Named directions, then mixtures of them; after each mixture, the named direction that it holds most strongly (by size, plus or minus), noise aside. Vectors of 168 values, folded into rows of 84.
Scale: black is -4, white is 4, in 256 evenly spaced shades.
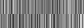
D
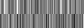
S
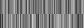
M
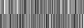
S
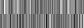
S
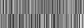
D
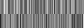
S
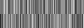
M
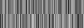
M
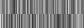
M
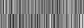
D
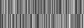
M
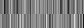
S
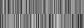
M
